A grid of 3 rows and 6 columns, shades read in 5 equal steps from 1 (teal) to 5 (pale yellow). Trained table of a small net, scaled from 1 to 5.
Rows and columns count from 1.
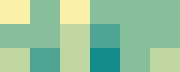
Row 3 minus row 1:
-1 -1 -1 -2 0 1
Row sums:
22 18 18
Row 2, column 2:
3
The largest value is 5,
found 2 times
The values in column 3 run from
4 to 5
